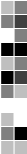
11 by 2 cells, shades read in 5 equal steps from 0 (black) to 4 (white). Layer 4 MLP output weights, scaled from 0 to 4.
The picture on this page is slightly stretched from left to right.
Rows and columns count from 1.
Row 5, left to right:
3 2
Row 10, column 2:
0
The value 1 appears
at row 2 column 2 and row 6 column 2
